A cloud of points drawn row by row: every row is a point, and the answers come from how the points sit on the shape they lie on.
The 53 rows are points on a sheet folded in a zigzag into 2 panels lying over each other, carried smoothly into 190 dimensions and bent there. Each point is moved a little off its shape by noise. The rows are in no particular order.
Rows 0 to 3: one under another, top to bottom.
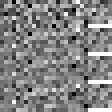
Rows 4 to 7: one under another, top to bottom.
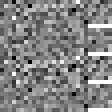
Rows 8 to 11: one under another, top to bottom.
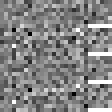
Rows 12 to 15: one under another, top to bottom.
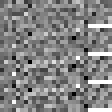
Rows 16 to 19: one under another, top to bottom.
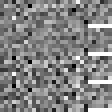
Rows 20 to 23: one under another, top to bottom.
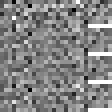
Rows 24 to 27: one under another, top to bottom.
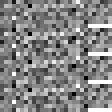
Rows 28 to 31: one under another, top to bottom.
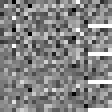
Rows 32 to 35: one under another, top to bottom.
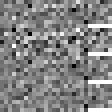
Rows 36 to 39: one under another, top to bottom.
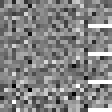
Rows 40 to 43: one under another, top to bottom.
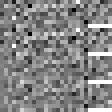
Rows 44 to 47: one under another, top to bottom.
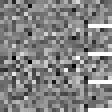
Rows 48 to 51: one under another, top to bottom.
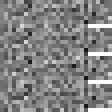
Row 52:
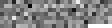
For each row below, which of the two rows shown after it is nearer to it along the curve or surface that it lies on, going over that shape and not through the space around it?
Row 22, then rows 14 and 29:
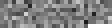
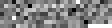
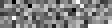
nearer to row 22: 29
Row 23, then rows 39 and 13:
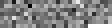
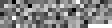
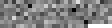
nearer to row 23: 39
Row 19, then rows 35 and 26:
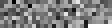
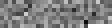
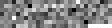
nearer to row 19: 35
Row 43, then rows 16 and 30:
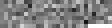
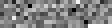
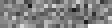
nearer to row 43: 30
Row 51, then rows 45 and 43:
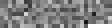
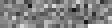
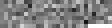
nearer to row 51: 43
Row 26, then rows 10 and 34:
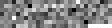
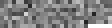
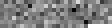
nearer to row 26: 10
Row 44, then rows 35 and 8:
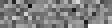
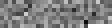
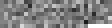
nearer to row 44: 35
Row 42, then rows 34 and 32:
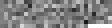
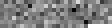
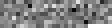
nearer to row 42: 32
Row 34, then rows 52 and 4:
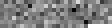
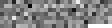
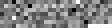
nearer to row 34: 4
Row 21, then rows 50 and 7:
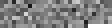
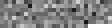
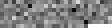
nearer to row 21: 7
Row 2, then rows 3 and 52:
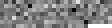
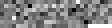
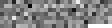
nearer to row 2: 3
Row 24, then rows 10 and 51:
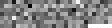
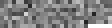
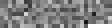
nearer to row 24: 10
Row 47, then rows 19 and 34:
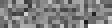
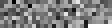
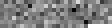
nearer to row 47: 19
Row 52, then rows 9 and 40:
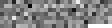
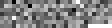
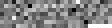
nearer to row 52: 9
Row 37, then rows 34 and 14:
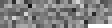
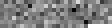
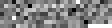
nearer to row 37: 14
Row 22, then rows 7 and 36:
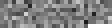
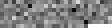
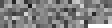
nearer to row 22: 36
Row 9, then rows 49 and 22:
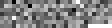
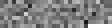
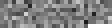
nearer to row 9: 22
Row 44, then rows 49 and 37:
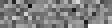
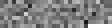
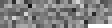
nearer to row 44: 49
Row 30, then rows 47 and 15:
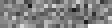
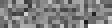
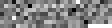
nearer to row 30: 47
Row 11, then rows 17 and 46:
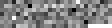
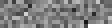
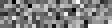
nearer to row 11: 46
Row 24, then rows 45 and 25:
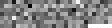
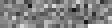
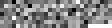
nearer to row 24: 25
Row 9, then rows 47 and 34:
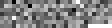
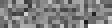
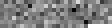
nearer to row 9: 47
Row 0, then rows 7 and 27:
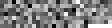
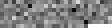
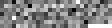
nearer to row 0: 27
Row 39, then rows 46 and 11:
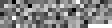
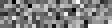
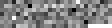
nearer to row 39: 46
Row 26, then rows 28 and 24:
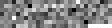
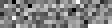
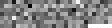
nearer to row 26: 24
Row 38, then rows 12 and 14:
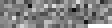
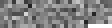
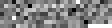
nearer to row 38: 12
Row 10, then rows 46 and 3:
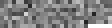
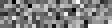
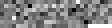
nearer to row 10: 46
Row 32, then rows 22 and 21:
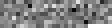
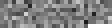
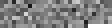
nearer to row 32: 22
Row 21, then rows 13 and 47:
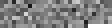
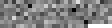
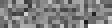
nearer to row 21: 13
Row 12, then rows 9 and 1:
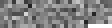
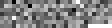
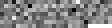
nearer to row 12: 9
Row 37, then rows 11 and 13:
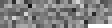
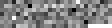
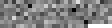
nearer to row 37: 11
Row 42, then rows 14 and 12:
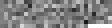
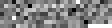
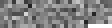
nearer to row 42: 12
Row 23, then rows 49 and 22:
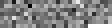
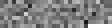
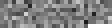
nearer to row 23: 22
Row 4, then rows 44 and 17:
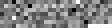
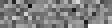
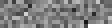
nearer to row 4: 44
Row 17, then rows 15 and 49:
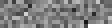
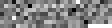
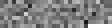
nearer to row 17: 49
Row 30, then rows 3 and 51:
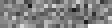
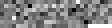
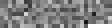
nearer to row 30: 51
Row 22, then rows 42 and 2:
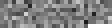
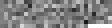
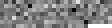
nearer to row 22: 42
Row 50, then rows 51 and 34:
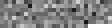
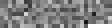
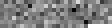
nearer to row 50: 51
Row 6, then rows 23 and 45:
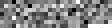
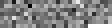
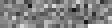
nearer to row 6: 23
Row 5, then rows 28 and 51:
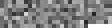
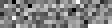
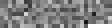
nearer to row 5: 51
